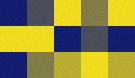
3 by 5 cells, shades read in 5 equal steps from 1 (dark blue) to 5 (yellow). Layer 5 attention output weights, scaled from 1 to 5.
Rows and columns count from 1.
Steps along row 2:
same down up down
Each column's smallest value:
1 2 1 2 1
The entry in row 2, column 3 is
1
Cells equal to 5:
5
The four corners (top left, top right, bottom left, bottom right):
1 5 1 4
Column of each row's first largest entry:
3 1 4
